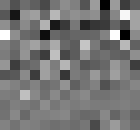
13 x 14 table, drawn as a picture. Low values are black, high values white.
The top right is the roughest part. The bottom part is calmer, past a seam about 60% of the way down. A few values lie far out on both sides of the bulk. The halves do not mirror each other.
